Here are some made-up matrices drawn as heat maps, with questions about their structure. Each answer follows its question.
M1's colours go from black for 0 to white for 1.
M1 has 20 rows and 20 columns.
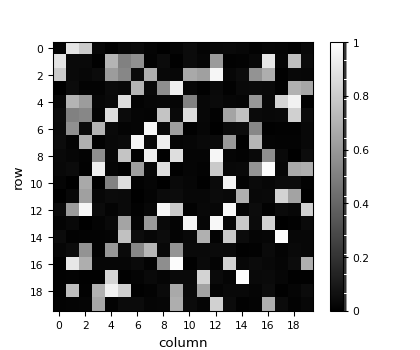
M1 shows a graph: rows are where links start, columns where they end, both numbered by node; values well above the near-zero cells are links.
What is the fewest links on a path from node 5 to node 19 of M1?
3
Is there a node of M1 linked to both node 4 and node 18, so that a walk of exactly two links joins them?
yes
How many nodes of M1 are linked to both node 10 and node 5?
3
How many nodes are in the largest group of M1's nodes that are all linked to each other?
4
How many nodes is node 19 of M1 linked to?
4
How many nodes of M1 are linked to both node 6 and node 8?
3
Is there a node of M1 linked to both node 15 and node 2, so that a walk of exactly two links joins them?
yes
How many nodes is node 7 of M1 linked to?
5
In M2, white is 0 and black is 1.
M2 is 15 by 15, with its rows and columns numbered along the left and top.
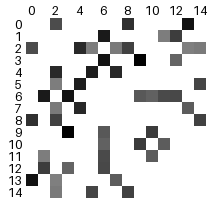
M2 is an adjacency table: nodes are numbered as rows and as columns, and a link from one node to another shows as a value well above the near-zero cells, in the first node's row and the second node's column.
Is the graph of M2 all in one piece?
no
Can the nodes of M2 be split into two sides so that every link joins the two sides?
no
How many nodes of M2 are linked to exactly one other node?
0
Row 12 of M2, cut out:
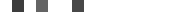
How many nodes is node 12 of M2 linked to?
3
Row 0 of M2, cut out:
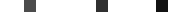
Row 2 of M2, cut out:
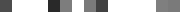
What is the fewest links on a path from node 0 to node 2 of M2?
1
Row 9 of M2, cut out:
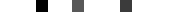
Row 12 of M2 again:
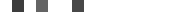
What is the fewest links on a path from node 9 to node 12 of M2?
2
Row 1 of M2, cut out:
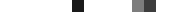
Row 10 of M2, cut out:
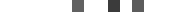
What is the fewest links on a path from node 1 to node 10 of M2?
2
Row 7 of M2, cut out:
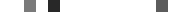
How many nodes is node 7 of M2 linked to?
3
